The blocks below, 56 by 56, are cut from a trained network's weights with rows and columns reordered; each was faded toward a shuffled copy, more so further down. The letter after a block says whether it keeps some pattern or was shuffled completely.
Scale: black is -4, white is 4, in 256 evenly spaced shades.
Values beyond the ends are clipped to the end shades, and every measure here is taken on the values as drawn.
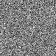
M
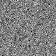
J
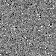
M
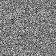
J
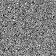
M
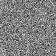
M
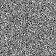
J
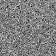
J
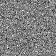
M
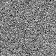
M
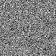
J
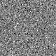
J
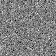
J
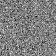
M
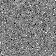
M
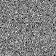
J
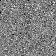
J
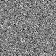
J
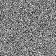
J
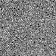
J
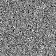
M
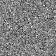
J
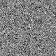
J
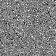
M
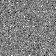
J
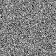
J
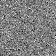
M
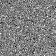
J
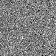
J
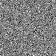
M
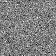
M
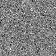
J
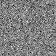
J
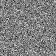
M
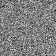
M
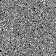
M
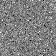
M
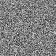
M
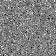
M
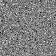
M
